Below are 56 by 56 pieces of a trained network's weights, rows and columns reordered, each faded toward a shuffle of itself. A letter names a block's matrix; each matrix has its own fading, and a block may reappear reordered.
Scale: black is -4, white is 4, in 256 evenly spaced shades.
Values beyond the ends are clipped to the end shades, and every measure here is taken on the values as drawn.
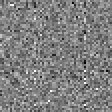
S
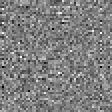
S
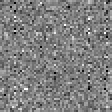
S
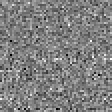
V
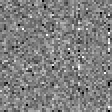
S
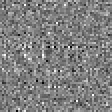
V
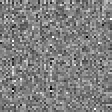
S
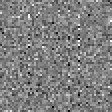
S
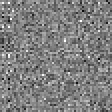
S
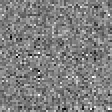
V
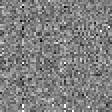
S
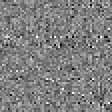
V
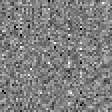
S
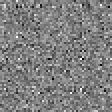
V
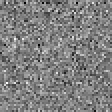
V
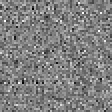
V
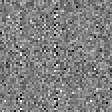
S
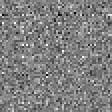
V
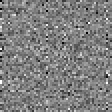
S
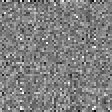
V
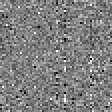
S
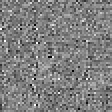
V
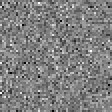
V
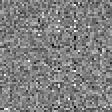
S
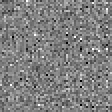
S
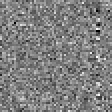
S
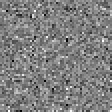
V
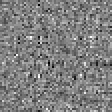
V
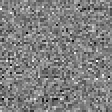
V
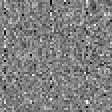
S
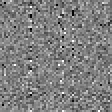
S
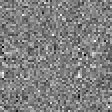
S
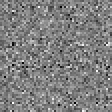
V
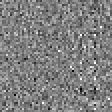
S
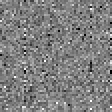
S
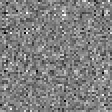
V
